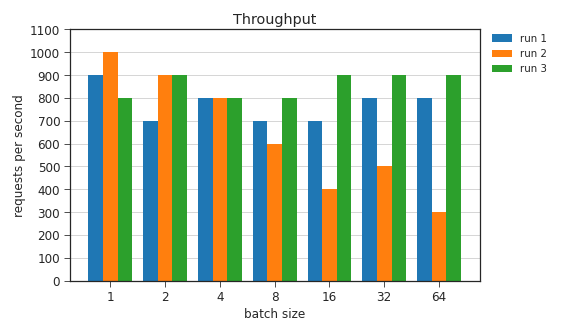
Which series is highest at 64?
run 3
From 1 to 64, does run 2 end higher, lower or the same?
lower
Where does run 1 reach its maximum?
1
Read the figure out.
Title: Throughput
x-axis: batch size, ticks 1 2 4 8 16 32 64
y-axis: requests per second, ticks 0 100 200 300 400 500 600 700 800 900 1000 1100
Legend: run 1, run 2, run 3
Values:
run 1: 900 700 800 700 700 800 800
run 2: 1000 900 800 600 400 500 300
run 3: 800 900 800 800 900 900 900
